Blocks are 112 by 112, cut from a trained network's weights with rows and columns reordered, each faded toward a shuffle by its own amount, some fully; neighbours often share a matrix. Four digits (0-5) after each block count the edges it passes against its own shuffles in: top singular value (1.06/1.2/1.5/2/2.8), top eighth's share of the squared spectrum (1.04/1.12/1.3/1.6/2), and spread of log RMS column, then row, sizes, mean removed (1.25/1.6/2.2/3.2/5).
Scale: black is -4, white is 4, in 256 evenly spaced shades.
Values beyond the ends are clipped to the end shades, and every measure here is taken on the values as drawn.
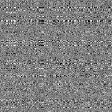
5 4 2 4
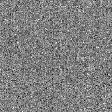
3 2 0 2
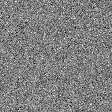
0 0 0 0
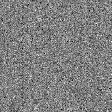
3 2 1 1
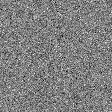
1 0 0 0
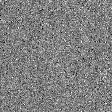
2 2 0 1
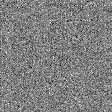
2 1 0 1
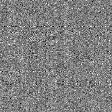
3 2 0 2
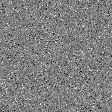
0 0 0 0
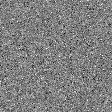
2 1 0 0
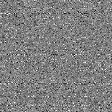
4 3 1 3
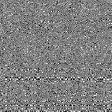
4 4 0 3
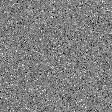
0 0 0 0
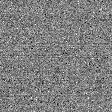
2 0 0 0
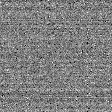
3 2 1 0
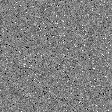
2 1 0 0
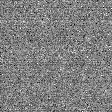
2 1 0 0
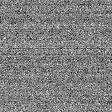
3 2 1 1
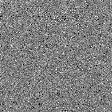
3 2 1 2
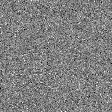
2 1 0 0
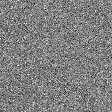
2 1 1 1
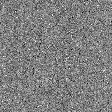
1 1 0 0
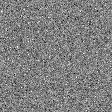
1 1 0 0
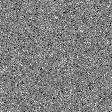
0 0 0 0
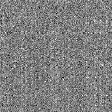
3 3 1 2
